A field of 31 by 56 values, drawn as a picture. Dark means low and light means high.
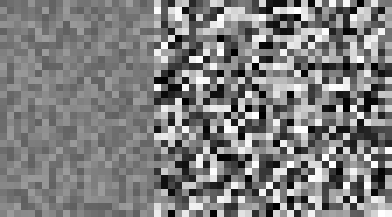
No overall slope runs across the table. Overall the values sit about 50% of the way up the scale. The values follow a bell shape. A vertical seam about 40% of the way across splits the table, and the left part is calmer. There are no regular stripes. Neither half mirrors the other.
